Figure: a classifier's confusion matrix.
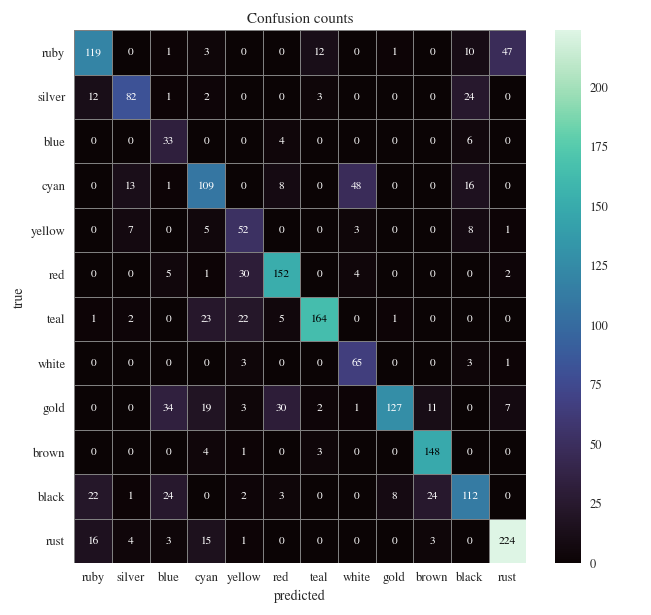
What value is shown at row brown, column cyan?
4
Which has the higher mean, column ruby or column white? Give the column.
ruby
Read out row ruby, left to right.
119 0 1 3 0 0 12 0 1 0 10 47
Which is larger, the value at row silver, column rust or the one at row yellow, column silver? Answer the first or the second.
the second
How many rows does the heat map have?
12
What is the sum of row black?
196
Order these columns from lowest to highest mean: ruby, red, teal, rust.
ruby, teal, red, rust
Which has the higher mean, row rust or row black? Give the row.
rust
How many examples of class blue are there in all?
43
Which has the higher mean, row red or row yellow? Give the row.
red
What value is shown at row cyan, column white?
48
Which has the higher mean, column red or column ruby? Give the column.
red
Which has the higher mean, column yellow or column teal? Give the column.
teal
